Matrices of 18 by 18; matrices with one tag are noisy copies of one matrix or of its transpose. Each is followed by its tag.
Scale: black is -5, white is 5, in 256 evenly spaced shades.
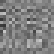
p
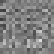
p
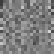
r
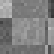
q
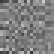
r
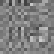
p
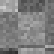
q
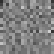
r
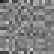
r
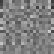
r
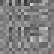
p
